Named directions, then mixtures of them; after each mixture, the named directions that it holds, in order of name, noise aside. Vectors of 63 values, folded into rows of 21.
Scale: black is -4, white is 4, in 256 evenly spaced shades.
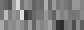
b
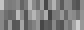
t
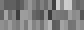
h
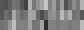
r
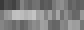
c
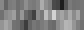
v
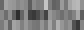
c, t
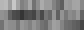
c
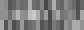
c, t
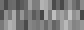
h, r, v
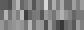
b, r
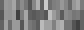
t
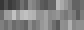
c, h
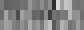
h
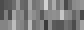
b, r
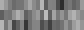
t, v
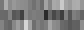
c, t, v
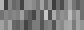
h, t, v
